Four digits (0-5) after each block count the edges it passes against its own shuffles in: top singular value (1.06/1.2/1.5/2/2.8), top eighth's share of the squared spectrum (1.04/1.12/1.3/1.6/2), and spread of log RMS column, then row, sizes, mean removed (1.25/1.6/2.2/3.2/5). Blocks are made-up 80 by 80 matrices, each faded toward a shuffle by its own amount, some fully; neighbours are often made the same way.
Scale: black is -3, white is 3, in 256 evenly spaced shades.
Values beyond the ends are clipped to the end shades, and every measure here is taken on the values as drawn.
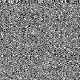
3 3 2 1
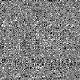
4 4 2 2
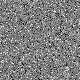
0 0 0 0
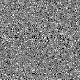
3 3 1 2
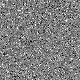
1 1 0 0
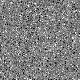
2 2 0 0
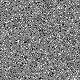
0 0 0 0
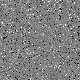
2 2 1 0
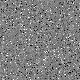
0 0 0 0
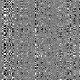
5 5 4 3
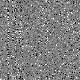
3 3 2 1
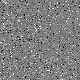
2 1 0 0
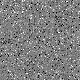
2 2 0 0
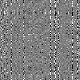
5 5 4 2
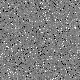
0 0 0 0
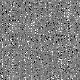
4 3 2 1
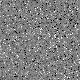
2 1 1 0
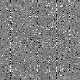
4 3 3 0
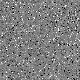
2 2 1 0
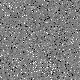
1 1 0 0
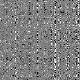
4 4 3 1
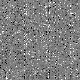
3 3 2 1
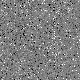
2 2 1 0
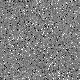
2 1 0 0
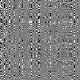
5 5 4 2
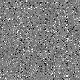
3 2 1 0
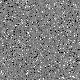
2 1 0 0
